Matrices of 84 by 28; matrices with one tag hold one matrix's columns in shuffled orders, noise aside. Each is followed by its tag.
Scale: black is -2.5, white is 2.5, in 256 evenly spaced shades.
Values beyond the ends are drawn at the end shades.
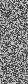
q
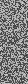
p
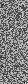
q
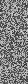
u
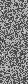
u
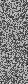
u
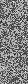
u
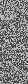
p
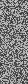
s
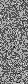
q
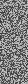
s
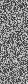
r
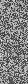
u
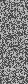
u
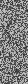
r
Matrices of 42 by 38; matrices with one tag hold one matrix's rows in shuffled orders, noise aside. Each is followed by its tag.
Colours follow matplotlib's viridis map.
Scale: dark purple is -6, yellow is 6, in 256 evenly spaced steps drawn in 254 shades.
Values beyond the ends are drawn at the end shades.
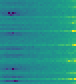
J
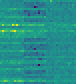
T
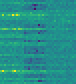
T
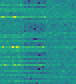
T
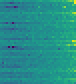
J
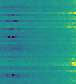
J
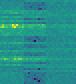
T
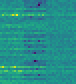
T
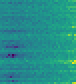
J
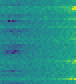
J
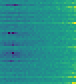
J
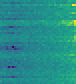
J
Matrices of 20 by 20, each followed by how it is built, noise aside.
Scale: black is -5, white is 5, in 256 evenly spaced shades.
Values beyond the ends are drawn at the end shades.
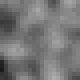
smooth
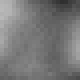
smooth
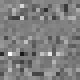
uneven rows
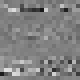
uneven rows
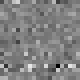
uneven rows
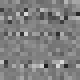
uneven rows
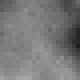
smooth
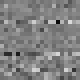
uneven rows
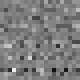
uneven rows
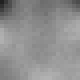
smooth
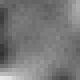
smooth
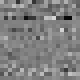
uneven rows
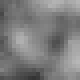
smooth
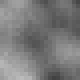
smooth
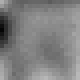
smooth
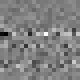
uneven rows
